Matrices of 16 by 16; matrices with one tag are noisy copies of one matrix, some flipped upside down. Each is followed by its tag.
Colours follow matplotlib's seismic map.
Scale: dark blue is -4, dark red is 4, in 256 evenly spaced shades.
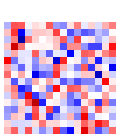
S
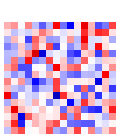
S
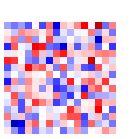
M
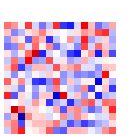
S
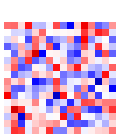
S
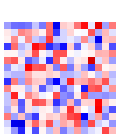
M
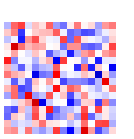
S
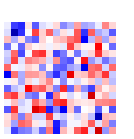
M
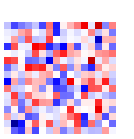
M
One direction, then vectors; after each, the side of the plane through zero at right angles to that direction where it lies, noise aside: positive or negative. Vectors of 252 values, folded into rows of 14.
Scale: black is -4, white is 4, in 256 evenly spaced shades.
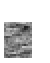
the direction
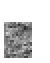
positive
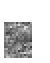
negative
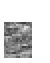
negative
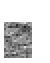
positive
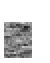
positive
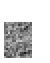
positive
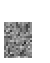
positive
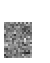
positive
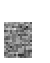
positive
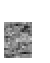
positive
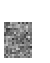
negative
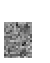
positive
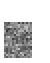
negative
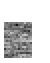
positive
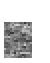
negative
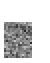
positive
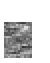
negative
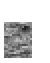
positive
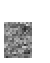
positive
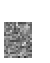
negative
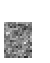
positive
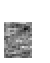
positive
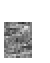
negative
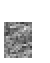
negative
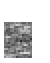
negative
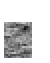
positive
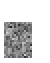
positive
